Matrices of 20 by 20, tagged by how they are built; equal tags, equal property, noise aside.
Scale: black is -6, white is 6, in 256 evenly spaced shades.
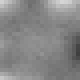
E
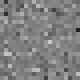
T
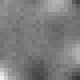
E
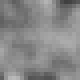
E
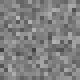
T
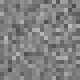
T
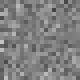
T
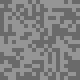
T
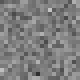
T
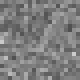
T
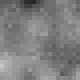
E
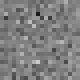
T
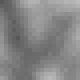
E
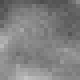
E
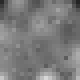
E
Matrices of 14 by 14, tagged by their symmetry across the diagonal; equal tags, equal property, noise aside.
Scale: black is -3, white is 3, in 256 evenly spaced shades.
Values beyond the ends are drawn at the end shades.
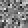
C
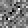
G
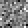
C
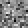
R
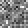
G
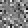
C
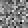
C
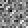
G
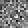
G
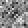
G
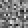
C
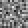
C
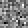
C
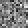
R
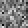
R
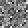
G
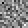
G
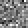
R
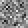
G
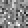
R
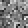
C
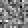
C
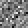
G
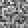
R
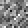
G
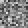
R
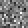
R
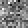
R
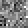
R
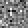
C
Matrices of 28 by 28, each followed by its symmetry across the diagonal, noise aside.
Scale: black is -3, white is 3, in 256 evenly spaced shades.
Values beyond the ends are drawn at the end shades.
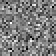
neither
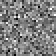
antisymmetric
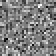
antisymmetric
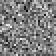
antisymmetric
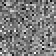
neither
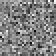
neither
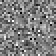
antisymmetric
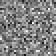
neither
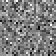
neither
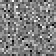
neither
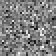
antisymmetric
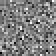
antisymmetric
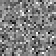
antisymmetric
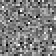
neither
